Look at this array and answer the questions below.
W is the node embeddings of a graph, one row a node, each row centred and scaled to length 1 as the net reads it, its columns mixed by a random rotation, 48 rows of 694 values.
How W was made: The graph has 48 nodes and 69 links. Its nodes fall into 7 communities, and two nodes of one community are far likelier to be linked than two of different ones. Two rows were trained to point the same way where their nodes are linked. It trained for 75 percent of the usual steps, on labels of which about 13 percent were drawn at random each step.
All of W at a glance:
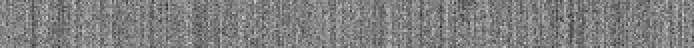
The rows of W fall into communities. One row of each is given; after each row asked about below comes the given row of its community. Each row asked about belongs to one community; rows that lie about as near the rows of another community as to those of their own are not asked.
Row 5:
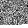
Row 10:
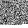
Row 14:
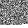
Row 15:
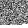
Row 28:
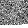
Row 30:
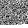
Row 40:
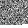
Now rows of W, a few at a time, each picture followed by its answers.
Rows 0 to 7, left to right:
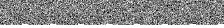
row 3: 30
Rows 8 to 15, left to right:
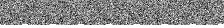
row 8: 14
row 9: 5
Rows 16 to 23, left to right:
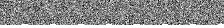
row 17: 5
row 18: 5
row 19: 10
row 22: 40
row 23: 15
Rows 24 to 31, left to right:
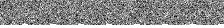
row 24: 15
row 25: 40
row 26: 15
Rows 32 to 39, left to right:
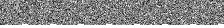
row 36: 14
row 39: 14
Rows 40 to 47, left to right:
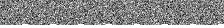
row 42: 14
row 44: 15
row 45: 5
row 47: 10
